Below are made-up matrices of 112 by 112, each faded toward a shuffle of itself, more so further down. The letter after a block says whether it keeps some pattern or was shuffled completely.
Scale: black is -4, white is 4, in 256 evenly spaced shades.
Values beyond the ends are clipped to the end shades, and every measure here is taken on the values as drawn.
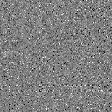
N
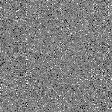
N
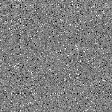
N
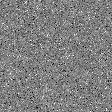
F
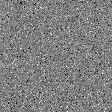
F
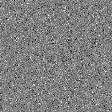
N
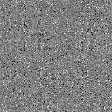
N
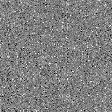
N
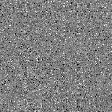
N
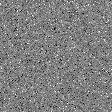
F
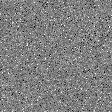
F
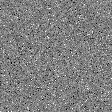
F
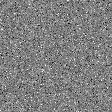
F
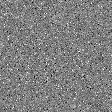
F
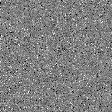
N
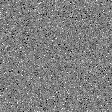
F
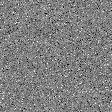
F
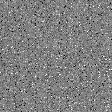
N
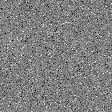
F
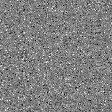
N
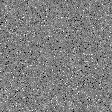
F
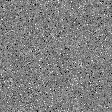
F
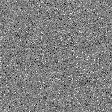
N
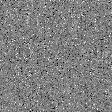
N
